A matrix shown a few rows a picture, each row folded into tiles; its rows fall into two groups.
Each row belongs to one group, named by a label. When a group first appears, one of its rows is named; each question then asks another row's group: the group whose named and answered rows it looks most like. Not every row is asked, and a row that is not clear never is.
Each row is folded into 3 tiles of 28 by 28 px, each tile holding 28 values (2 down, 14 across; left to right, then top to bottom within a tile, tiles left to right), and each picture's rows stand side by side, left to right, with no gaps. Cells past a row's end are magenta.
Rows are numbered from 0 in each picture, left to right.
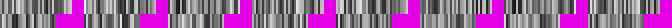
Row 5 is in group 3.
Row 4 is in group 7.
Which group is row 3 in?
3
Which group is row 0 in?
7
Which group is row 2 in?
3
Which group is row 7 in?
3
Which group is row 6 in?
3
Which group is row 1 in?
7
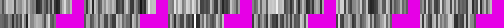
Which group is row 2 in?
7
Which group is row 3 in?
7
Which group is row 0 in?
7
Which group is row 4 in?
7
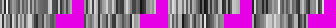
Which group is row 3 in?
3
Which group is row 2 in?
7
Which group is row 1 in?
7
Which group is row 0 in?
3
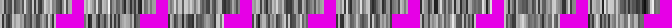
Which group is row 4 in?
7
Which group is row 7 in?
7
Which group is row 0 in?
3
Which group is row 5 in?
3
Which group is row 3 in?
7
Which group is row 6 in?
3
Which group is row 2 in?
7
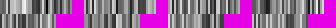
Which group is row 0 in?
7
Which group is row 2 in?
3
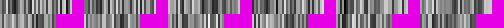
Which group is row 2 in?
7
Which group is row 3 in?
3
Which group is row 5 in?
7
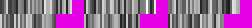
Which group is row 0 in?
3
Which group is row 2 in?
7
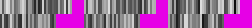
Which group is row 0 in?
7
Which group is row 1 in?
7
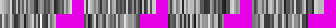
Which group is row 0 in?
7
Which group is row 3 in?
7
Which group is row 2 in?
7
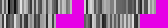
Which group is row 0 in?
3
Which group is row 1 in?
7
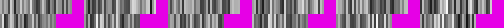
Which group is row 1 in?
3
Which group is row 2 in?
7
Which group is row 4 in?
7
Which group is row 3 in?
3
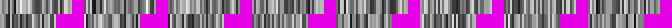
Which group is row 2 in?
7
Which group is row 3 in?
7
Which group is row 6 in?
3
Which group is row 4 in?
7
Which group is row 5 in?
7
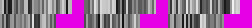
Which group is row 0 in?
3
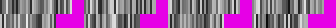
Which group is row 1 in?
3
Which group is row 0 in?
3
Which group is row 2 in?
3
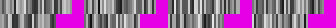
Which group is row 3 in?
3
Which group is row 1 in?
7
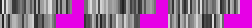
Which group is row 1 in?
7
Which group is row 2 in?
3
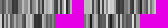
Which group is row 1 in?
7
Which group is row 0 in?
3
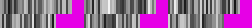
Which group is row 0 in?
3
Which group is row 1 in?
7
